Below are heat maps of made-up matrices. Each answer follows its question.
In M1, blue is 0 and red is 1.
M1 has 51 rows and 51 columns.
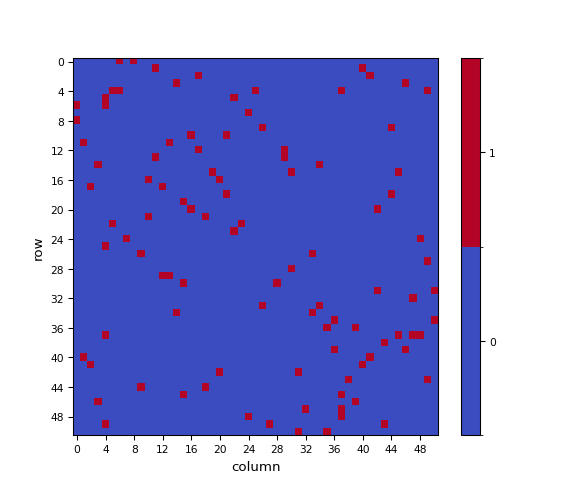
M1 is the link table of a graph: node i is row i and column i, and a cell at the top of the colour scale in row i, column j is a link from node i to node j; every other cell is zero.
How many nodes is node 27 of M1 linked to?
1
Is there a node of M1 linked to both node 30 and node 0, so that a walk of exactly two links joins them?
no
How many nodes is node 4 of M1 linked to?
5
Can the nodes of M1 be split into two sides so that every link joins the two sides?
no
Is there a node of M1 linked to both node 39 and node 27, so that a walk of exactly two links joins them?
no
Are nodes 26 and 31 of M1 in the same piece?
yes
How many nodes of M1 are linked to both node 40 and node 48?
0
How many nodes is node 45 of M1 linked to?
2
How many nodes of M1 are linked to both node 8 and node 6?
1
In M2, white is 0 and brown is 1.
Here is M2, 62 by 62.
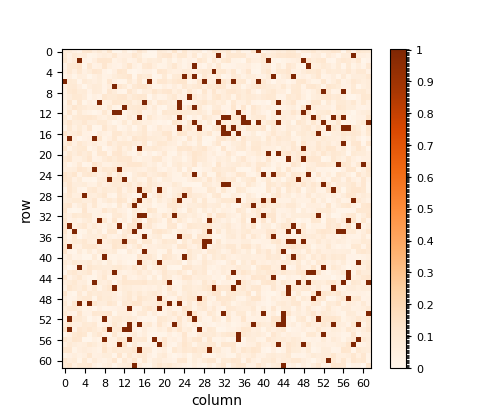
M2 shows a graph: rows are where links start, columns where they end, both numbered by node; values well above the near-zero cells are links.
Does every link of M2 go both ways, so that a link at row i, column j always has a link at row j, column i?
no
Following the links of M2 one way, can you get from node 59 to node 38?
no
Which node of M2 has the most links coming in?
node 15
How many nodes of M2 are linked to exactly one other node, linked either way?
1
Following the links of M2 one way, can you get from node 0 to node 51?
yes
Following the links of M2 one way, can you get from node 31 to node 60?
no
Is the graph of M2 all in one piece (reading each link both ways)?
yes
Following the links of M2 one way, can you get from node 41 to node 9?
yes
